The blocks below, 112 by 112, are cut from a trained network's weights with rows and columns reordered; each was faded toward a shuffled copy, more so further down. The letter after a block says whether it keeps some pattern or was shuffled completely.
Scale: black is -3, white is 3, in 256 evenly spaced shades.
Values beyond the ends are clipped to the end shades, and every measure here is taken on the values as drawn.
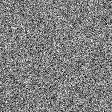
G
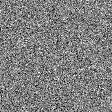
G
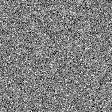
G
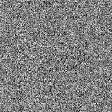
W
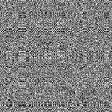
W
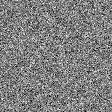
G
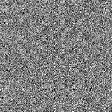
W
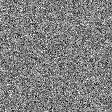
G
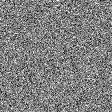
G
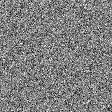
G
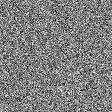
G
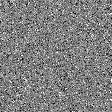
G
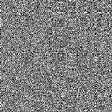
W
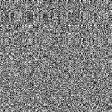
W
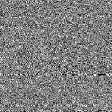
W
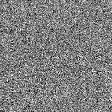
W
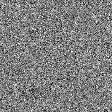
W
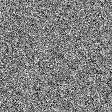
G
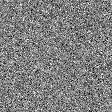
G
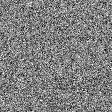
G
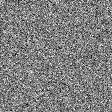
G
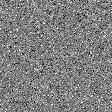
G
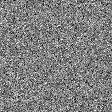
G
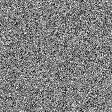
G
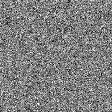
W
